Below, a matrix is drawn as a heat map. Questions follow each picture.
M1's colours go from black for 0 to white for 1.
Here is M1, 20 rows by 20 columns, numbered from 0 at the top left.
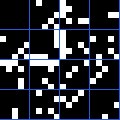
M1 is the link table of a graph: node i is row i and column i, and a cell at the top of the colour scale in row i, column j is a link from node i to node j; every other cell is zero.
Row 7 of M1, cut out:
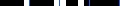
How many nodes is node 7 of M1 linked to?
4
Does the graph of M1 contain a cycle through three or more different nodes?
yes
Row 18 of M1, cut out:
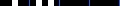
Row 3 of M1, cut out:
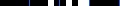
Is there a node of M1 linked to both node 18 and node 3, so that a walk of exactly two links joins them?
yes
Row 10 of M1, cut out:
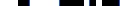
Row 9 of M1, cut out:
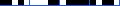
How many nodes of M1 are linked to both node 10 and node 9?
5
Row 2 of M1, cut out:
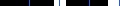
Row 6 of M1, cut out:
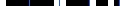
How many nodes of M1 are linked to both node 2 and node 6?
3
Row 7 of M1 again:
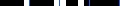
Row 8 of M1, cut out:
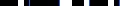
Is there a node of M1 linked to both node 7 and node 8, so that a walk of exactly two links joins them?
yes
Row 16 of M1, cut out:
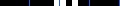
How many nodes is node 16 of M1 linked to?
3
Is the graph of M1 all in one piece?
yes
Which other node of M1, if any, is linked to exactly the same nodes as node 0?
none
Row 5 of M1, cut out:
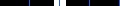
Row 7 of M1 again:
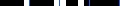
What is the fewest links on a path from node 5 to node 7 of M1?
2
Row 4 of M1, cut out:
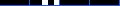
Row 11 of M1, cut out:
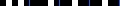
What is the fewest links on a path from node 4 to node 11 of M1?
4
